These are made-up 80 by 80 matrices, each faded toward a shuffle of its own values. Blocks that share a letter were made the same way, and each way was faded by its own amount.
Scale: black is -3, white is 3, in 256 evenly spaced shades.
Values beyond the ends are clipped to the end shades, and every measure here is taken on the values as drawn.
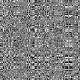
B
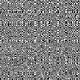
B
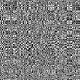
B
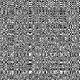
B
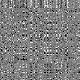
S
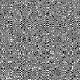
S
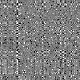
S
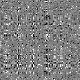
S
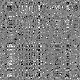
S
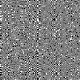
S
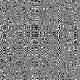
S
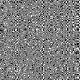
S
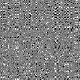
S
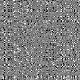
S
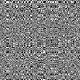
B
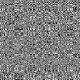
B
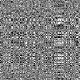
B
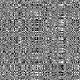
B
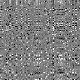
S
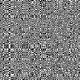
B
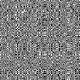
B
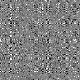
S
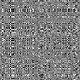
B
